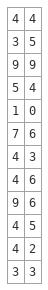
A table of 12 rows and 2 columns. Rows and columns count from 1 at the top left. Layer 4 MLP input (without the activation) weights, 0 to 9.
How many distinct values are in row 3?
1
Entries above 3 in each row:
2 1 2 2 0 2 1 2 2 2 1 0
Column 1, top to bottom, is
4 3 9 5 1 7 4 4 9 4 4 3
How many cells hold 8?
0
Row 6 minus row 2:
4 1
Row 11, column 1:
4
